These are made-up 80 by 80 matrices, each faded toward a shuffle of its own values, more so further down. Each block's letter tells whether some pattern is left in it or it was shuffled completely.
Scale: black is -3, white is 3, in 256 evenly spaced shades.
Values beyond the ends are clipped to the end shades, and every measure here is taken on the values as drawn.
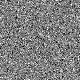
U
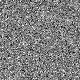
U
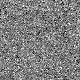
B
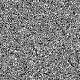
B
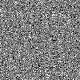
B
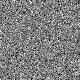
B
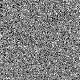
B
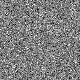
U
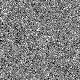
U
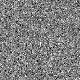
B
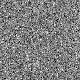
B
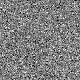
B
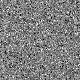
B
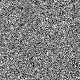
B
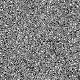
B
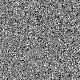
U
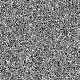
U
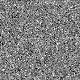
B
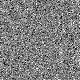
B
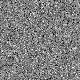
B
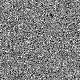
B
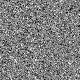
U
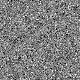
B
